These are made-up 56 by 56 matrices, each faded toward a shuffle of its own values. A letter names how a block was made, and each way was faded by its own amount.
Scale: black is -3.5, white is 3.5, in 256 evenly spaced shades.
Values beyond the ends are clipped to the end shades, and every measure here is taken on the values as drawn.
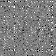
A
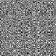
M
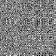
M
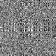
M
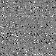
A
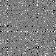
A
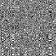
M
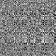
M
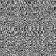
M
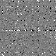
A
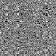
M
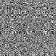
M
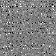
A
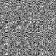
M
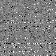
A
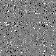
A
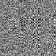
M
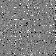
A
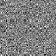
M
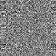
M
